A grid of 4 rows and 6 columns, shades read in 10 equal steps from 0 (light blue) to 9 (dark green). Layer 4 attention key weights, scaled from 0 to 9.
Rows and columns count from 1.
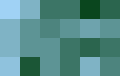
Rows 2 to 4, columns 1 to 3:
2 4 5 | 2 4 4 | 1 8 4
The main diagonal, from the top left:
0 4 4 6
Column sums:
5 18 19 22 21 22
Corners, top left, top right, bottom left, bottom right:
0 7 1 5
